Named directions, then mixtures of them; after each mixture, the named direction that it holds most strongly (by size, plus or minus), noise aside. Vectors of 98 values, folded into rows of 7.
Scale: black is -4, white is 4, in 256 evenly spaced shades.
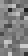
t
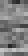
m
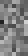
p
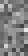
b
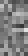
b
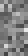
b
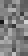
p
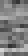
m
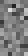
t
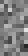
b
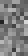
p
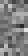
b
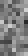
p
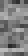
m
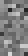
t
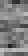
m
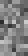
p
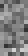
b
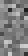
t
